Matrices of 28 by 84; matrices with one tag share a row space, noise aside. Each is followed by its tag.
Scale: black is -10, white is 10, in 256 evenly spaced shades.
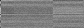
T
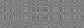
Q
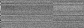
T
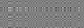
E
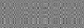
Q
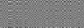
E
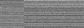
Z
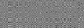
E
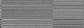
T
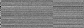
T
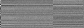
T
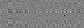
E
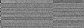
T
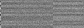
T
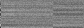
T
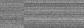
Z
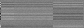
T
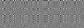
Q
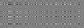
E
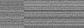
Z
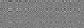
E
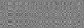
E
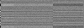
T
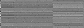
T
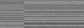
Z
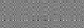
Q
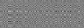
E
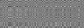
E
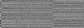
T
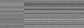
Z
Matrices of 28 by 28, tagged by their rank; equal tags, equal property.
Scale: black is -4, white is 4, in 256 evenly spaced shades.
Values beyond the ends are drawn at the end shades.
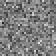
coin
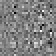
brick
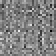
brick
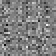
brick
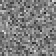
coin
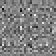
brick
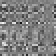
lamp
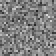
coin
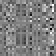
lamp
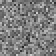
coin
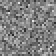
coin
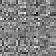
brick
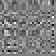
lamp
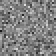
coin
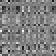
lamp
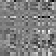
lamp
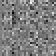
brick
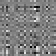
lamp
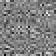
brick
